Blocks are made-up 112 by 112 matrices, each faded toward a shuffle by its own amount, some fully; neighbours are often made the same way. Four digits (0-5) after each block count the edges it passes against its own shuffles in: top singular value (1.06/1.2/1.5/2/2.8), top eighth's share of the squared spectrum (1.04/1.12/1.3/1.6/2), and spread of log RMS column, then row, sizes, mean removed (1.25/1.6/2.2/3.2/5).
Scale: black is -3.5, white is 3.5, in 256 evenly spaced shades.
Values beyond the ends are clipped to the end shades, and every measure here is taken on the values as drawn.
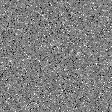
1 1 0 0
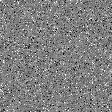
2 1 0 0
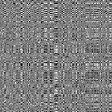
5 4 4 4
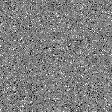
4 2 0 1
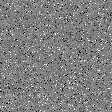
1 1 0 0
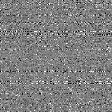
4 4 2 3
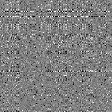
5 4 2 3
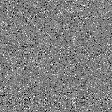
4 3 1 2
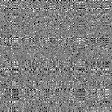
5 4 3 3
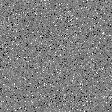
3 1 0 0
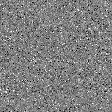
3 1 0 0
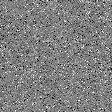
2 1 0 0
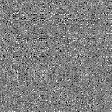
4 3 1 3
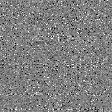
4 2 1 2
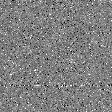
3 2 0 1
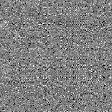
4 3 2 2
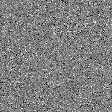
3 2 0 0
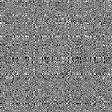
5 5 3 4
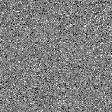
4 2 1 2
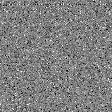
3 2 0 1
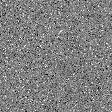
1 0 0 0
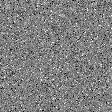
0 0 0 0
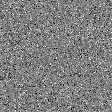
0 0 0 0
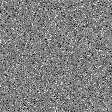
0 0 0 0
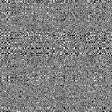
5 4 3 4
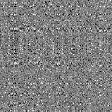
4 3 2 3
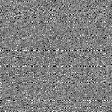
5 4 2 3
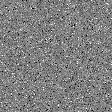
1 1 0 0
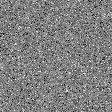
0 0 0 0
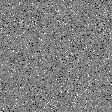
0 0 0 0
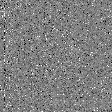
2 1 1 0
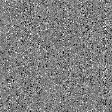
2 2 3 0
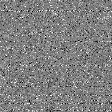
1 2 0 3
